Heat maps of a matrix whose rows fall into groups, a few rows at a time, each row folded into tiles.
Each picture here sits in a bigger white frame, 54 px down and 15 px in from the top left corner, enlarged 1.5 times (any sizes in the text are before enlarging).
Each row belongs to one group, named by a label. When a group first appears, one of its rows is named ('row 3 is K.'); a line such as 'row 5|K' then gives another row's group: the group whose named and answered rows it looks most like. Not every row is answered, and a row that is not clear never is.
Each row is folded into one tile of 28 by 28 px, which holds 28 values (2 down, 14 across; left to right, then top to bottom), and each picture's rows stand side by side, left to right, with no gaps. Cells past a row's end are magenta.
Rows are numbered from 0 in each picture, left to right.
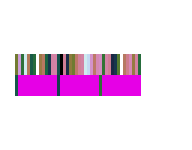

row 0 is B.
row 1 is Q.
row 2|B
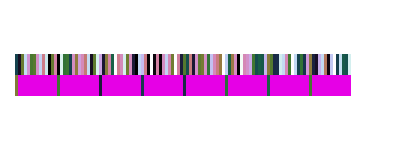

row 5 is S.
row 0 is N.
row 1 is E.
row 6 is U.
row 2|S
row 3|B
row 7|N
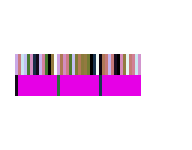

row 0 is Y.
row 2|B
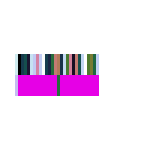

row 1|Q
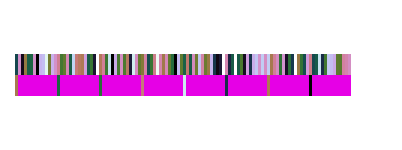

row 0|E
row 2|B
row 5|B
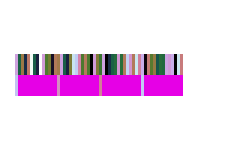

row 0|U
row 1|E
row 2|E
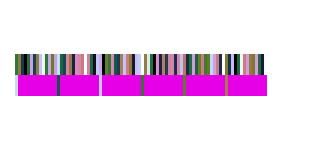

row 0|U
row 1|Q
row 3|Y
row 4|Q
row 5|S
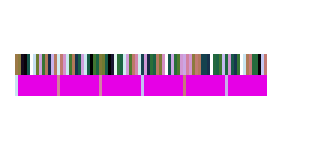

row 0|E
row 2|U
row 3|E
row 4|Y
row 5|E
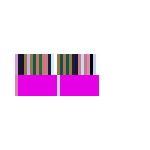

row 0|N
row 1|N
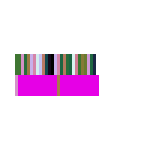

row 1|S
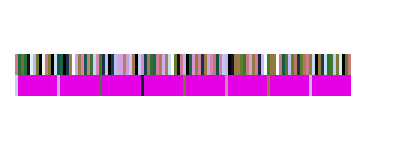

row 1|E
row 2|S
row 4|N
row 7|E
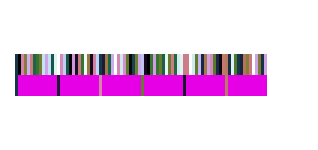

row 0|Q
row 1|Y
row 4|Y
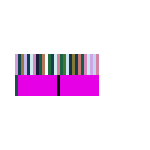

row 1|B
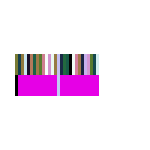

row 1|S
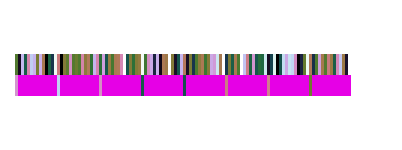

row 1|N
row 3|Y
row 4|Q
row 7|Q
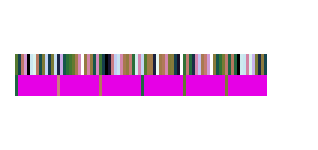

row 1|E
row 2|E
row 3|S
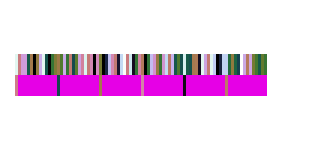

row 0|Y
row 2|N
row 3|N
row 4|Q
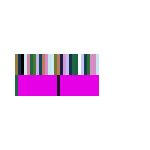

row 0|B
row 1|B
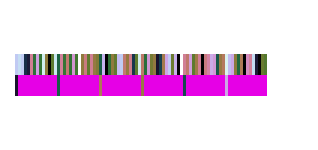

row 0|Y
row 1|B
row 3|Q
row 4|Y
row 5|Y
